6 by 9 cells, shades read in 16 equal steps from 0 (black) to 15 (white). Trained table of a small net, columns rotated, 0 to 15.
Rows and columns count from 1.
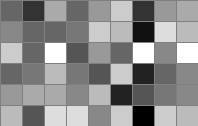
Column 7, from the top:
3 1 15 2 5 0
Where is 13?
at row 2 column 8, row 6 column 3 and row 6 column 4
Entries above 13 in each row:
0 0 3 0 0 0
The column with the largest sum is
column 3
